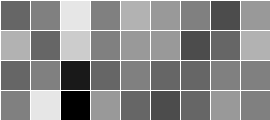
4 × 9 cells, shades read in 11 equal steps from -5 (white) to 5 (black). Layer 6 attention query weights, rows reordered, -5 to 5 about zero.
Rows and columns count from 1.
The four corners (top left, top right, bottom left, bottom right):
1 -1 0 0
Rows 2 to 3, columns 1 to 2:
-2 1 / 1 0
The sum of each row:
-5 -5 8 3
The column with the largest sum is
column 7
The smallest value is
-4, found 2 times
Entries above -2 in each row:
7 6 9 8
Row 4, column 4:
-1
